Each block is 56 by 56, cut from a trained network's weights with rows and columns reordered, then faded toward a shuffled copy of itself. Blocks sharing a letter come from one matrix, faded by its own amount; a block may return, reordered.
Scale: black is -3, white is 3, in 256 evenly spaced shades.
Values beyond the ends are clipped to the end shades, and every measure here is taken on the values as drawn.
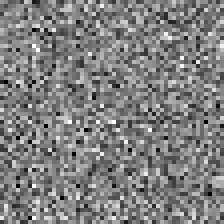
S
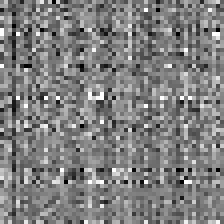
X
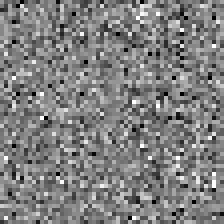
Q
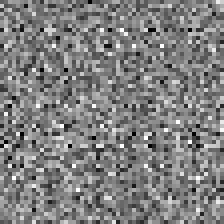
S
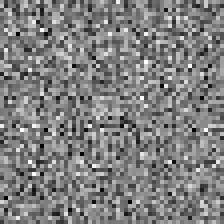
S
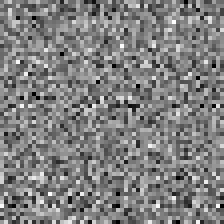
S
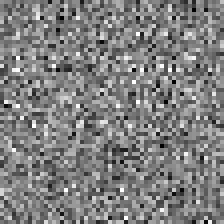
S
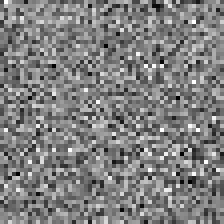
S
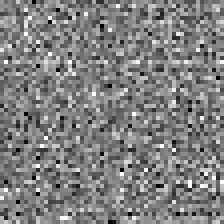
Q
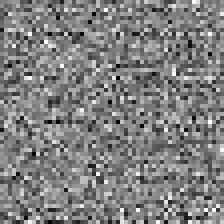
S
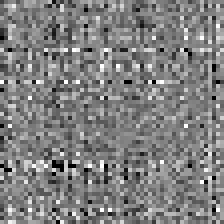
X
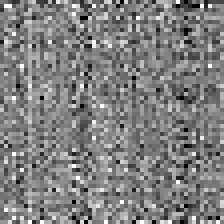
X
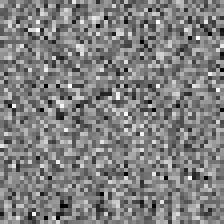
S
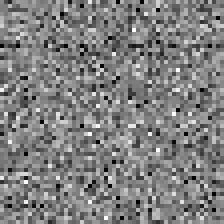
Q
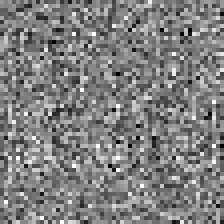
S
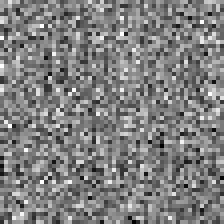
S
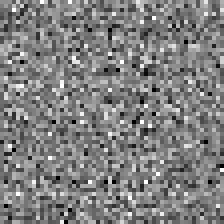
Q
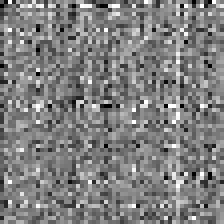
X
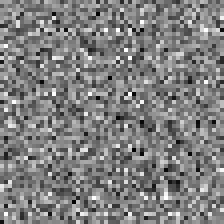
S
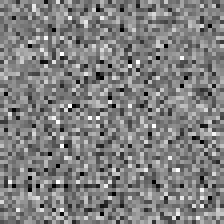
Q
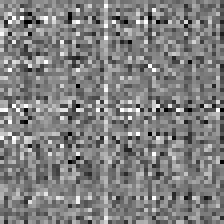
X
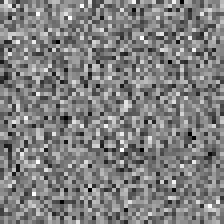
S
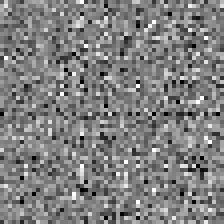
Q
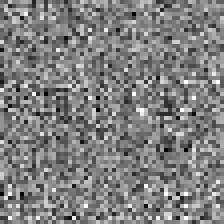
S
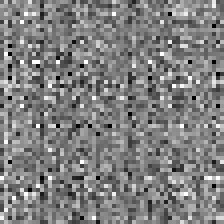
X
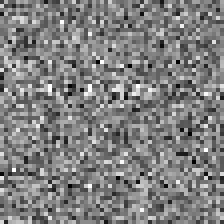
S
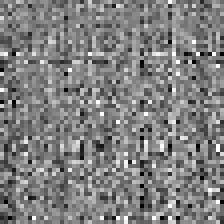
X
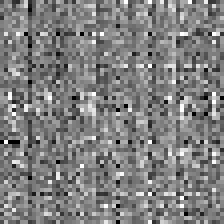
X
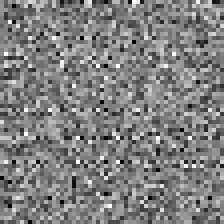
S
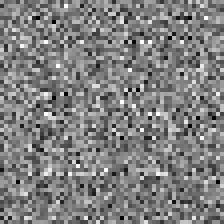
S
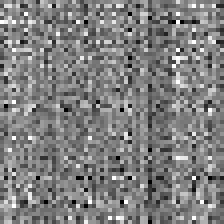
X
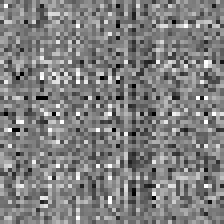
X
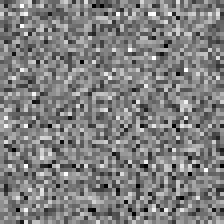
S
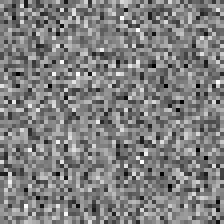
S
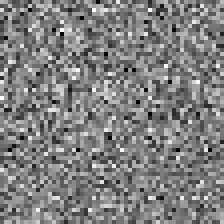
S
